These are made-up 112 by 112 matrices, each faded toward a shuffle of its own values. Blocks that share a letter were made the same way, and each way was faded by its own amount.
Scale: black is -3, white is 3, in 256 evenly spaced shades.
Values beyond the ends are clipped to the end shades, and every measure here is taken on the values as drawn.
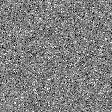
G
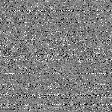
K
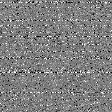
K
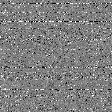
K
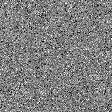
G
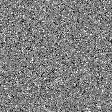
G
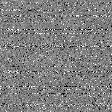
K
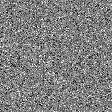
G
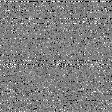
K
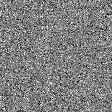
G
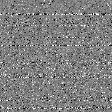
K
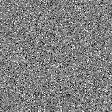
G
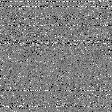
K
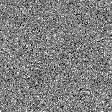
G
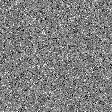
G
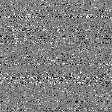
K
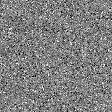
G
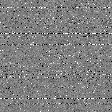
K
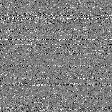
K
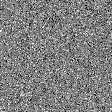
G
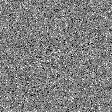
G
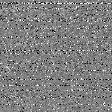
K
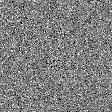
G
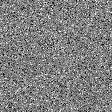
G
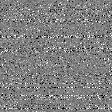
K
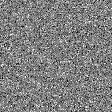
G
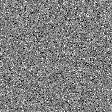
G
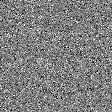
G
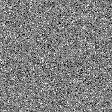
G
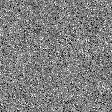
G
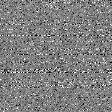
K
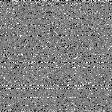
K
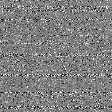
K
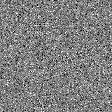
G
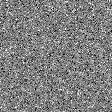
G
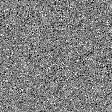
G
